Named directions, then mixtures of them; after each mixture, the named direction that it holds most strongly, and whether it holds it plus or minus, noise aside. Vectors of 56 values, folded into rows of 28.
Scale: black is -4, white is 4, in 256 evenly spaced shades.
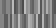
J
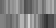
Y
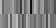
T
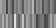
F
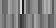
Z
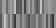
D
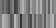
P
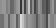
Z, minus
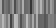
P, plus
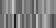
F, minus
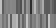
T, plus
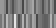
F, plus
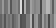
Z, plus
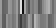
Z, plus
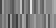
T, minus
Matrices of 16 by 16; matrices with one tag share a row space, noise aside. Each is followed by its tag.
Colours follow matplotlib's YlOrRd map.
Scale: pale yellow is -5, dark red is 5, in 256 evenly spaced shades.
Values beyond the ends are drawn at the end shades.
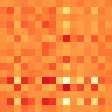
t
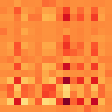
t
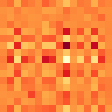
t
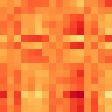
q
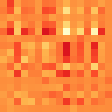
t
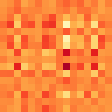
t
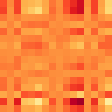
q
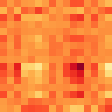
q
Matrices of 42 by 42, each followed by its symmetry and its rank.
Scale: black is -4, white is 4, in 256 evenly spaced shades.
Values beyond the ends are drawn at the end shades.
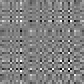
symmetric, rank two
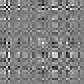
symmetric, rank two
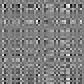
neither, rank two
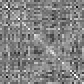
symmetric, rank five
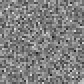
symmetric, full rank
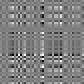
neither, rank one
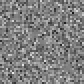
antisymmetric, full rank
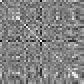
symmetric, rank five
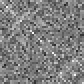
symmetric, full rank
